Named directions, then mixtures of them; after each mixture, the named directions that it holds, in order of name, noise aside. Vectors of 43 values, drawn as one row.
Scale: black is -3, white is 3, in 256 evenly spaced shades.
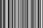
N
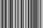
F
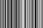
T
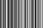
N, T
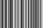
F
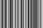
F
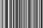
N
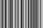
F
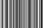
N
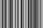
F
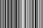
T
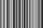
F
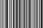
F, N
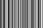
N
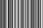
F, N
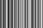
N, T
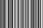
F, N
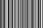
N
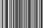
N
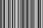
N, T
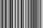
F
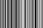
T
